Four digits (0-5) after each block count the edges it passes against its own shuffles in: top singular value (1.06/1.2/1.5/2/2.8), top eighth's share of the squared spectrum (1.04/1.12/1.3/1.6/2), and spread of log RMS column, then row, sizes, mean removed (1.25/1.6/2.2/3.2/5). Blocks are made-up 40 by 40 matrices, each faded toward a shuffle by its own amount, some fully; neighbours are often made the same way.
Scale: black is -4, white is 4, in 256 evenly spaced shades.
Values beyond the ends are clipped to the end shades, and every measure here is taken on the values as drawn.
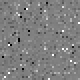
0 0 0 0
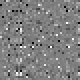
3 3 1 1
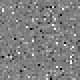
1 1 0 0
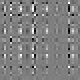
4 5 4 3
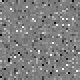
0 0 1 0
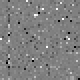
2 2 0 0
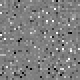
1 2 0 0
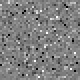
1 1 0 0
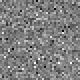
0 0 0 0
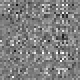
3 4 2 2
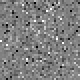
0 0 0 0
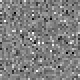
0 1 1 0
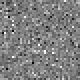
0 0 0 0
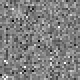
0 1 2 0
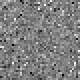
0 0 0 0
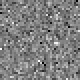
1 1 0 0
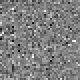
1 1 1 0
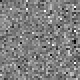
1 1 1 0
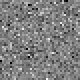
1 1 0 0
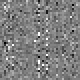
2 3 3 0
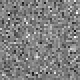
0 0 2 0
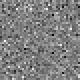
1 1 0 0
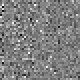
1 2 2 0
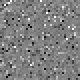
2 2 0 0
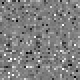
3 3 0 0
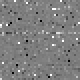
1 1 0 0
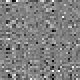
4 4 2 2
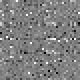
3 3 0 2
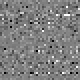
3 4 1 2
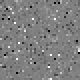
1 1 0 0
